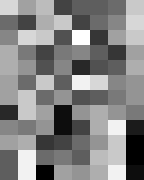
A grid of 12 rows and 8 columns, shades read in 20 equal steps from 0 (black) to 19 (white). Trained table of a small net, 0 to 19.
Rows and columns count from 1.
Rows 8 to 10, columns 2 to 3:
15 12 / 9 11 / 13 4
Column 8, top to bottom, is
15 16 15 12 13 11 11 9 2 0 0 1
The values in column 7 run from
4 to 18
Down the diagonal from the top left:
16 5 15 9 3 16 9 9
